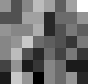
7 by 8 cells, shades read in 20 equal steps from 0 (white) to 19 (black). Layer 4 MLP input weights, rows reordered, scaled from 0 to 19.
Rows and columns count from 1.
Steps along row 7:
down up up down up down up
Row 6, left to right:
14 8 17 15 9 11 17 17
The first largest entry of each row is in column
2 5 5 7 4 3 4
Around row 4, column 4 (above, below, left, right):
6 16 4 12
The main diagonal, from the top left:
8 13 9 11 11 11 8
